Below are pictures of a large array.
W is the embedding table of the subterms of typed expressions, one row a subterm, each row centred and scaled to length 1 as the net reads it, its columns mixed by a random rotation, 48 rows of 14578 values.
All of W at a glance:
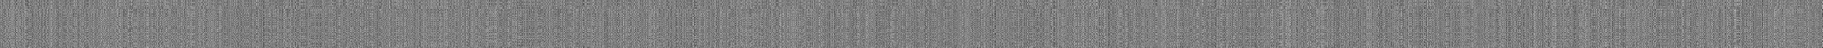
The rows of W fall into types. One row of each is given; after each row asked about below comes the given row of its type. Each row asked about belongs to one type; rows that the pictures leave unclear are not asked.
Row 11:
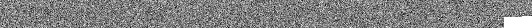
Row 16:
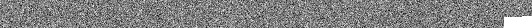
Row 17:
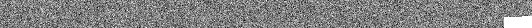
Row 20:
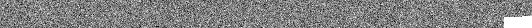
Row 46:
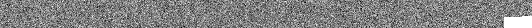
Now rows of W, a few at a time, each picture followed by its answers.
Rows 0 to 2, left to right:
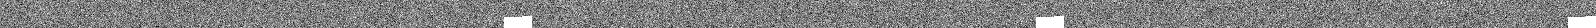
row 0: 20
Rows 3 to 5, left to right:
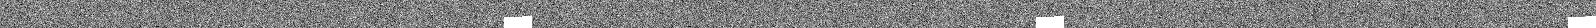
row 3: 20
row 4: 20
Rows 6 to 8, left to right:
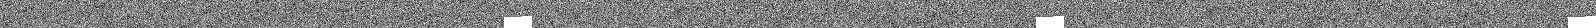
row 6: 46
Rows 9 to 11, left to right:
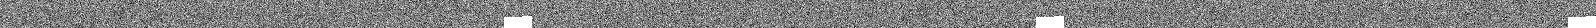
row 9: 11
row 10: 20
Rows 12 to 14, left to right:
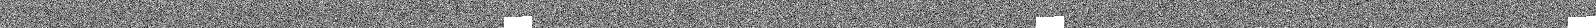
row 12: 11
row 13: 16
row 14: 16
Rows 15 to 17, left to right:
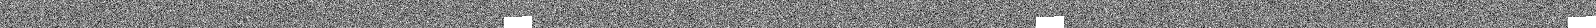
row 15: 17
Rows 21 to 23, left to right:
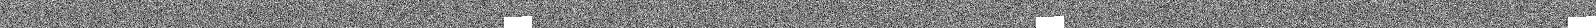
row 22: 17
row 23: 46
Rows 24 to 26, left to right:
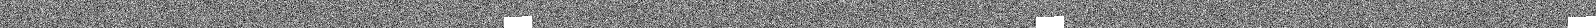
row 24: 17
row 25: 46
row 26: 16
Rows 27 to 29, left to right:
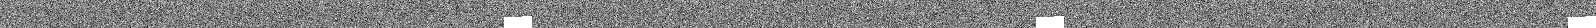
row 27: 11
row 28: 11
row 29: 17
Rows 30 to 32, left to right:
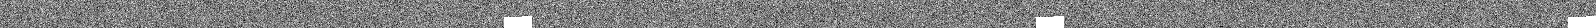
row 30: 17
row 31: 17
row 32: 20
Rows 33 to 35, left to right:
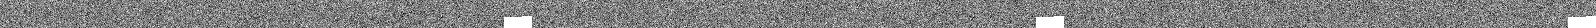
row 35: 17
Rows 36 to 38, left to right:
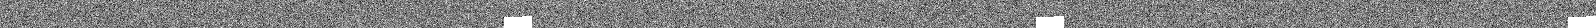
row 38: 46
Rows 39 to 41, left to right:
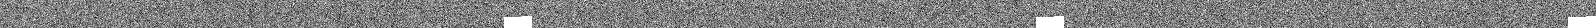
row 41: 16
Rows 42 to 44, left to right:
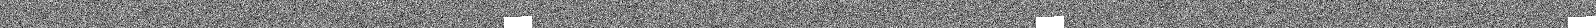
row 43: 46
